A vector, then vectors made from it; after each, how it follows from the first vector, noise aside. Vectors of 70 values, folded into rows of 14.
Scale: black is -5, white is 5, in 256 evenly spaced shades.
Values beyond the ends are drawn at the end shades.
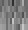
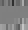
partly zeroed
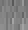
shrunk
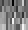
scaled up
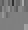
partly zeroed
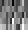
scaled up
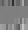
partly zeroed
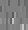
partly zeroed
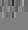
partly zeroed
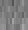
shrunk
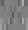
partly zeroed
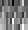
scaled up
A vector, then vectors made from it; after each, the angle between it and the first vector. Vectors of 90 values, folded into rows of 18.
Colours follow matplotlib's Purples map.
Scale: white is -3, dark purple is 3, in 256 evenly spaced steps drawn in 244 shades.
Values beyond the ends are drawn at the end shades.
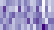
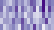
nearly opposite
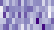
partly aligned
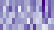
nearly opposite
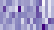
nearly parallel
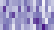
nearly parallel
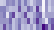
nearly parallel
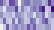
partly opposed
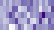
orthogonal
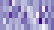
orthogonal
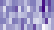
nearly opposite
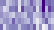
nearly opposite
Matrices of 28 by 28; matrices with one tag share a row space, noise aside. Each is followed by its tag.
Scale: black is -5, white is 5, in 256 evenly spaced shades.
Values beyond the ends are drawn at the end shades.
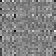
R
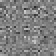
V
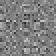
V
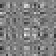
V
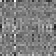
R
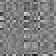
V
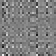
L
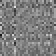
R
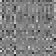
R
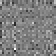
R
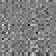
L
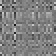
R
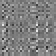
L
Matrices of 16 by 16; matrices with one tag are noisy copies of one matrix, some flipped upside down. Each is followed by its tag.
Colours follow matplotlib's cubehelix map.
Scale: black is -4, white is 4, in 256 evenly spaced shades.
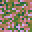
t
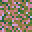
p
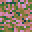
t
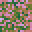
t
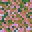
p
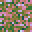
t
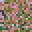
p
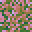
p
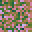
t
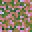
t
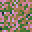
p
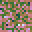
t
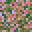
p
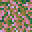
p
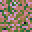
p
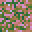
t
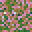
p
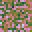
t
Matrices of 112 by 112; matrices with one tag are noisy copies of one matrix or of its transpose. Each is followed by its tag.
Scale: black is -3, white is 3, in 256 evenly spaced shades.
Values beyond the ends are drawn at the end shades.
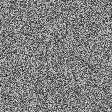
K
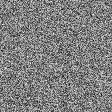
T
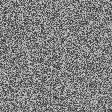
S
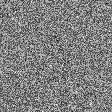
T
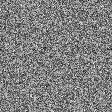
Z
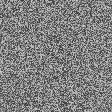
T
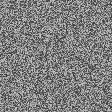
K
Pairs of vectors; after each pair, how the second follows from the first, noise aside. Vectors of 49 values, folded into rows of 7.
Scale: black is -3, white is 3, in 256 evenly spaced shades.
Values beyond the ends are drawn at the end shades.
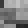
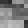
reversed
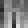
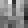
reversed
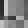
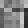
reversed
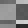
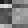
reversed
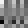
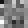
sign-scrambled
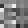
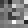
reversed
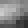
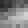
reversed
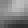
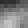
reversed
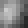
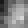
reversed
